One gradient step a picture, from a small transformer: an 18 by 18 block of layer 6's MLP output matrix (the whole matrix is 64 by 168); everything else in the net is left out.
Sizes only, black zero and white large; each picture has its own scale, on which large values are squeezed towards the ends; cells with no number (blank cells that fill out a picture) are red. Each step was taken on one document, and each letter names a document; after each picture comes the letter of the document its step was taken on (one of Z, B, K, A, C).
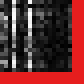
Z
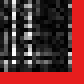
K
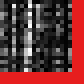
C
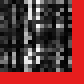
C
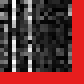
Z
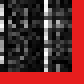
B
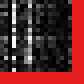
K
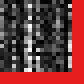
C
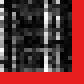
B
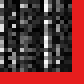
B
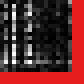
K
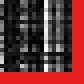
B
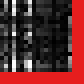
K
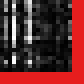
K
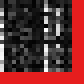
B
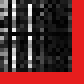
Z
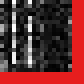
Z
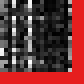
Z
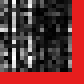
Z
